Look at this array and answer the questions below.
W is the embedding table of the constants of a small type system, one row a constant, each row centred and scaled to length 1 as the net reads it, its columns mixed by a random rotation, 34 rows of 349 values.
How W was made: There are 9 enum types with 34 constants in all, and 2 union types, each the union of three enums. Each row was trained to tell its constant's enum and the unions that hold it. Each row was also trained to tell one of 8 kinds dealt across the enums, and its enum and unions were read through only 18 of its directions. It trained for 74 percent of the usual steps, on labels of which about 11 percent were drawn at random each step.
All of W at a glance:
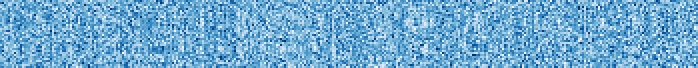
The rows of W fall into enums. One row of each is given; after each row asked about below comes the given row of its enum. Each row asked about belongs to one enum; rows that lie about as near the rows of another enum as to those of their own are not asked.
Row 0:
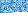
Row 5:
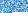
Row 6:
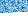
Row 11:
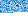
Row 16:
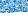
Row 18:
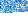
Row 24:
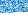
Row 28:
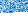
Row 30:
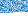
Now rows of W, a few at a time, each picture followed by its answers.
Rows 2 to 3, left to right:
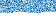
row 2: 28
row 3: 30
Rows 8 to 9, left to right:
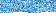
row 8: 30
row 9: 0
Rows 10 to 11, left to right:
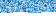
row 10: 6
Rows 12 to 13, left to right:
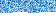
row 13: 6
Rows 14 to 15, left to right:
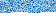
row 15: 30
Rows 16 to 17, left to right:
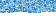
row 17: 0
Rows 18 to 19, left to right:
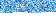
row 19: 5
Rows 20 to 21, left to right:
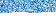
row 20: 6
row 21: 16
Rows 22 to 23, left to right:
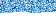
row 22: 5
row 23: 24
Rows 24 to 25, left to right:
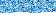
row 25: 24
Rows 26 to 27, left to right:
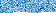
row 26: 0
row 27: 5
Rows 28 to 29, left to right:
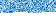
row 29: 5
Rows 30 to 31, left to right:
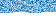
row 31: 24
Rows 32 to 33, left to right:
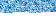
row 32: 18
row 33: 18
